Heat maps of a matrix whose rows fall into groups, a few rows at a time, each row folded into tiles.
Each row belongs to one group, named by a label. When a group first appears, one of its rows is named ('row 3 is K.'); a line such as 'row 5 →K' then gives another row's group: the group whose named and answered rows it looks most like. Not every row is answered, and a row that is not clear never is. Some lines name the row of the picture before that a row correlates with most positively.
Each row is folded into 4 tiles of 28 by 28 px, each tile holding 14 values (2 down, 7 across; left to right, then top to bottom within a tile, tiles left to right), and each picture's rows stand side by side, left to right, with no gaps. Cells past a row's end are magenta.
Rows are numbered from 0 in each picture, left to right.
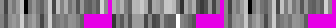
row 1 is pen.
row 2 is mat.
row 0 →mat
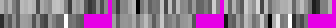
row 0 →pen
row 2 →pen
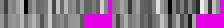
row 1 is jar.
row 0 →mat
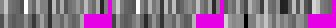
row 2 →jar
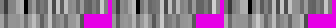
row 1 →mat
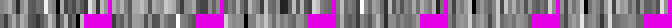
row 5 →mat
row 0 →jar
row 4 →mat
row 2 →jar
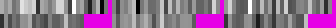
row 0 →pen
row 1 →mat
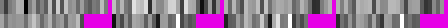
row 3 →pen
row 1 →pen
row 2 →pen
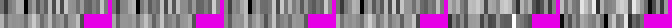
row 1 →mat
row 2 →mat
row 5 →pen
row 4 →pen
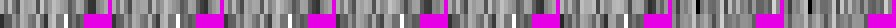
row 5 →pen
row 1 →pen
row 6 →mat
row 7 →mat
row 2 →pen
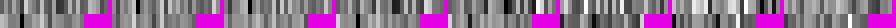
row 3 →jar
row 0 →jar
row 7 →pen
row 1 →mat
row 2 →mat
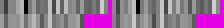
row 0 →mat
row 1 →mat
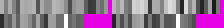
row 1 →pen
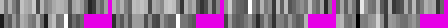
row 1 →pen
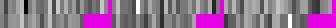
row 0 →mat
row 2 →pen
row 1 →jar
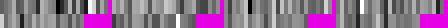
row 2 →mat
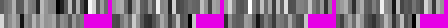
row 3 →jar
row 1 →jar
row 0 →jar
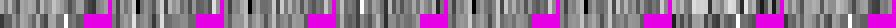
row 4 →mat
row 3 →jar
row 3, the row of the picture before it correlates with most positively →2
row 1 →mat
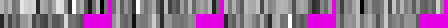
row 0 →pen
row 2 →pen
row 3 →mat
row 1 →jar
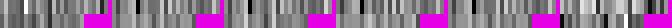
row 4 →mat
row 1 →mat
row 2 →mat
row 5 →pen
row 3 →mat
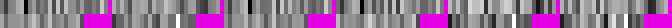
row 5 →pen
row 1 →pen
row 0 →mat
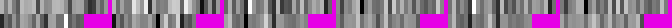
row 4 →jar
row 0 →pen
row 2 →jar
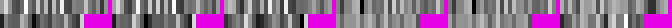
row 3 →mat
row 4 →mat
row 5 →pen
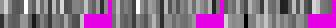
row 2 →jar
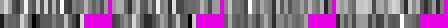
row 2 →jar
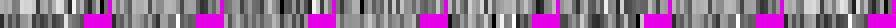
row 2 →jar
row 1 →pen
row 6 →pen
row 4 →pen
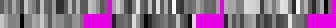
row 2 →pen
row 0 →jar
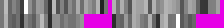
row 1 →pen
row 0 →jar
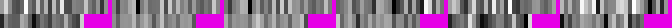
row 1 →mat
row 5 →pen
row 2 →mat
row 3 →jar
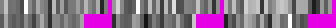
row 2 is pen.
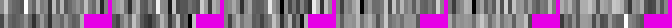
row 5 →pen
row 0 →jar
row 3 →mat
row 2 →jar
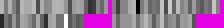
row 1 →mat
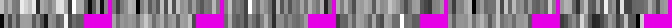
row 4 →mat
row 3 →pen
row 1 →mat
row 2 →jar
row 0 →pen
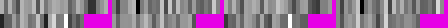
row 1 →mat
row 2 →pen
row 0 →pen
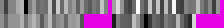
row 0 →mat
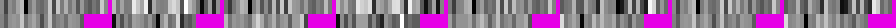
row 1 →pen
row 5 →jar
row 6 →mat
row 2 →mat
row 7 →jar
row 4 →mat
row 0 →mat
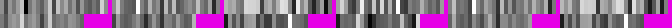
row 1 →jar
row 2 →pen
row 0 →mat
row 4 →jar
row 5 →pen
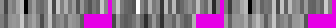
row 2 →mat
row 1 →jar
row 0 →mat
